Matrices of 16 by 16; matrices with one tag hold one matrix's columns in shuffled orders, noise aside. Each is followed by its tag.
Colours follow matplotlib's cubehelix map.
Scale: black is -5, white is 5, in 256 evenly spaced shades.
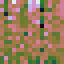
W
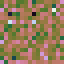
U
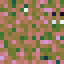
U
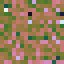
U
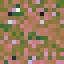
U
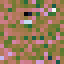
U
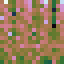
W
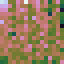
W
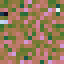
U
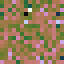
U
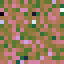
U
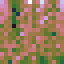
W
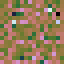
U
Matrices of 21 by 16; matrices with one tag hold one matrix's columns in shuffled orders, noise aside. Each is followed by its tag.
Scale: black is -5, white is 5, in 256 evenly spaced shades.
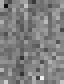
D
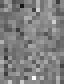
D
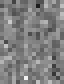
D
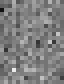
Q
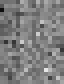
Q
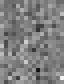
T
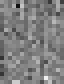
D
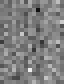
Q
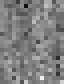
D
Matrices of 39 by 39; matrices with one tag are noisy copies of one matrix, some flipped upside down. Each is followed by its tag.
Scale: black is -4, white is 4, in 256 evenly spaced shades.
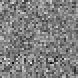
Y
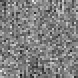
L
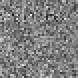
Y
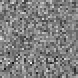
Y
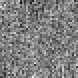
L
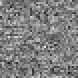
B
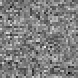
B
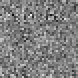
Y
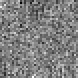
L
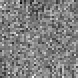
L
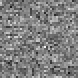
B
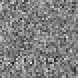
Y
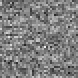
B
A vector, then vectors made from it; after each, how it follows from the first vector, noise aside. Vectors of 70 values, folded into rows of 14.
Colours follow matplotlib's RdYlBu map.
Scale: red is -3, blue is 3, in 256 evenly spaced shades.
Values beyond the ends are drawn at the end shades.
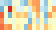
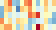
wrapped around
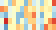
wrapped around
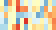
wrapped around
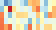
copied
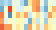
copied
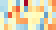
wrapped around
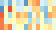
copied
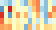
copied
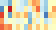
copied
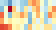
copied
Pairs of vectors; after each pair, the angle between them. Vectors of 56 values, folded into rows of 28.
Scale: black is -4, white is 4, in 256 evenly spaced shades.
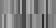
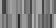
orthogonal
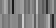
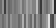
partly aligned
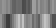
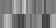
nearly opposite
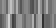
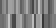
nearly parallel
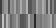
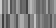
nearly opposite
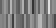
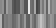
partly aligned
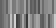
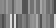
partly aligned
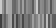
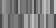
orthogonal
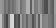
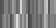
partly opposed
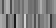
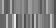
nearly opposite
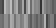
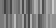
partly opposed
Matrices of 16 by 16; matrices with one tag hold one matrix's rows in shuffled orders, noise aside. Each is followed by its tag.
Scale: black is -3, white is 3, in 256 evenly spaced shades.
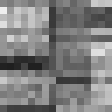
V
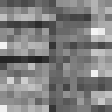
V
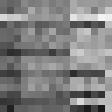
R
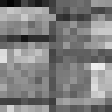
V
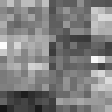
V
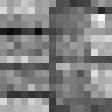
V
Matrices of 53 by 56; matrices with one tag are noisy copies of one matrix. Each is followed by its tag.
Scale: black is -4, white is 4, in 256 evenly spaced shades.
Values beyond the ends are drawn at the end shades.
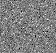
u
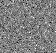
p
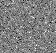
p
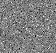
u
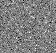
p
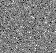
p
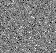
p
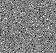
u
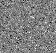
p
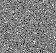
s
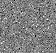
u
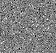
u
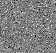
u
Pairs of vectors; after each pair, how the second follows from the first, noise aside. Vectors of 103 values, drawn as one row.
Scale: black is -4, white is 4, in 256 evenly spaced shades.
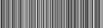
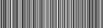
wrapped around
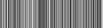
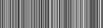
wrapped around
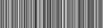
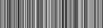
negated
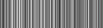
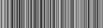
negated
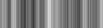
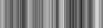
wrapped around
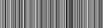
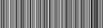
wrapped around
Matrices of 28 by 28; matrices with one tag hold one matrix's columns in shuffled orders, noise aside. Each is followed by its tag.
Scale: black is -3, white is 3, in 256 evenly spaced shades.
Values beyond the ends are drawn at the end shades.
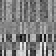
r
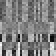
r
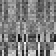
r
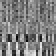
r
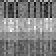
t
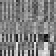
r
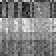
t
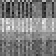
t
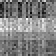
t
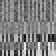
r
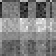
t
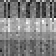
t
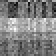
t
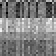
t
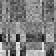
r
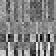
r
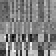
r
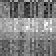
t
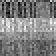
t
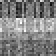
t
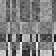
r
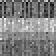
t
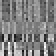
r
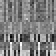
r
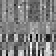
r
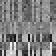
r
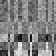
r
